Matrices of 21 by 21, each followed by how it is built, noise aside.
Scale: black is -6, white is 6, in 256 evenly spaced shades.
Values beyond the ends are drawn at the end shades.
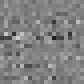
uneven rows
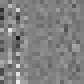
uneven columns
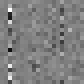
uneven columns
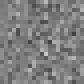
uneven columns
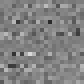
uneven rows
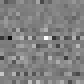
uneven rows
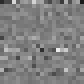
uneven rows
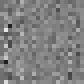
uneven columns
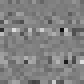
uneven rows
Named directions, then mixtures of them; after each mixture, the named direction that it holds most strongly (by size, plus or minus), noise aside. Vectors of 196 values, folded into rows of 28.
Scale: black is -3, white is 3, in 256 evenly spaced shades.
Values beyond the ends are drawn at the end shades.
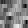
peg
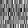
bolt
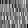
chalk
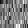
bolt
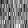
bolt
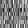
bolt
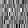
bolt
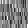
chalk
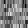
peg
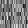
chalk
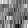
peg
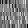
chalk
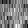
peg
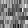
peg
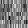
chalk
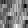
peg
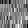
chalk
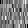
chalk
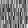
chalk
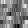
peg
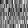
bolt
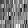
bolt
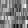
peg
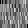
chalk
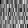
bolt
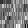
peg
